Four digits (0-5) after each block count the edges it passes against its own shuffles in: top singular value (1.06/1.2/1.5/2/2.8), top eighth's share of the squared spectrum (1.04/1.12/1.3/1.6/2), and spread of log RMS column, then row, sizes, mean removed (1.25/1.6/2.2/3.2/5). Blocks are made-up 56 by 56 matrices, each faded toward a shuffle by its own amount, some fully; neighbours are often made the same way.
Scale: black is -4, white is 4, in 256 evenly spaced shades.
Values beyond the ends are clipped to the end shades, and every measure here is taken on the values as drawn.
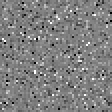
0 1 0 0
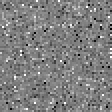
2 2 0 0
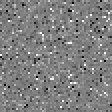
1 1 0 0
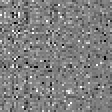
4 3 2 2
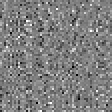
4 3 2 2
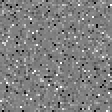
0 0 0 0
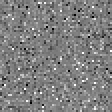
1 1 0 0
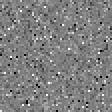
0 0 0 0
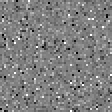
1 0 0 0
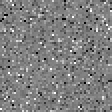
1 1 0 0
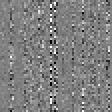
3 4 4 0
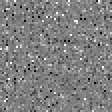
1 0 0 0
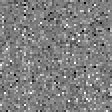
1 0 0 0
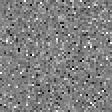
0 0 0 0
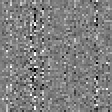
2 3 3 0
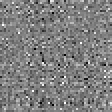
4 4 2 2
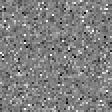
0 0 0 0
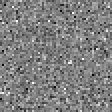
1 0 0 0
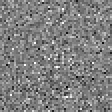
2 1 0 0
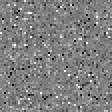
0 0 0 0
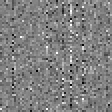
2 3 3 0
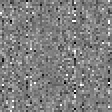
2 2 3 0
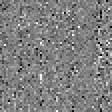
1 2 3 0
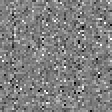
1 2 2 0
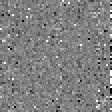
3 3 2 0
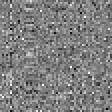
4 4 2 1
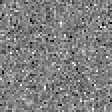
1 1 0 0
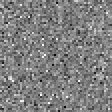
2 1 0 0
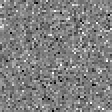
1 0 0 0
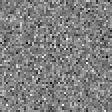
2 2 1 0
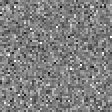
2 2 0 0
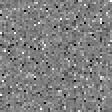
1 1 0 0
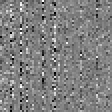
2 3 3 0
